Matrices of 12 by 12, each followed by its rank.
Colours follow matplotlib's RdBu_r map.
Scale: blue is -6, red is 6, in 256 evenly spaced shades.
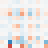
two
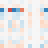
two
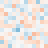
full rank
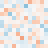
full rank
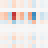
one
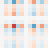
one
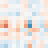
two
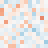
full rank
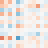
two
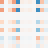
one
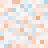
full rank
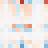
two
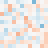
full rank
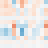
two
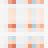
one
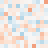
full rank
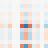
one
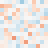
full rank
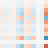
one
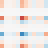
one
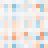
two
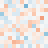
full rank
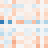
two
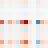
one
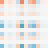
one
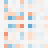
two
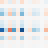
one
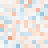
full rank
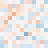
full rank
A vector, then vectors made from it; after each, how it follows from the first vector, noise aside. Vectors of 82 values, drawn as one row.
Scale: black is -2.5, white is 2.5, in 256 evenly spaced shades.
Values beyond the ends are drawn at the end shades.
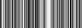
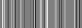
partly zeroed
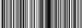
negated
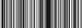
negated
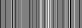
partly zeroed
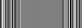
partly zeroed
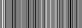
partly zeroed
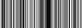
negated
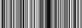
negated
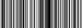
negated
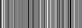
partly zeroed
